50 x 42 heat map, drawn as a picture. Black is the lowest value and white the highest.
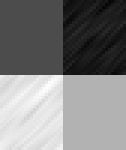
The table splits into 2 rows of 2 panels. Panel 1,1: low, flat. Panel 1,2: very low, slanting up to the right, faint in contrast. Panel 2,1: very high, slanting up to the right, faint in contrast. Panel 2,2: high, flat.
